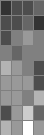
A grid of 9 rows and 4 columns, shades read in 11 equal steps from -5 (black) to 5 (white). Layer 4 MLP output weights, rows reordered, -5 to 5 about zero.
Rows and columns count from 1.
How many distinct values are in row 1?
3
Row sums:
-8 -8 -1 -1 1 1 4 1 9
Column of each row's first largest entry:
4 3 3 1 1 1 4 3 3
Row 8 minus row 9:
-4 0 -2 -2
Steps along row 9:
down up down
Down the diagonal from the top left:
-3 -2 1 0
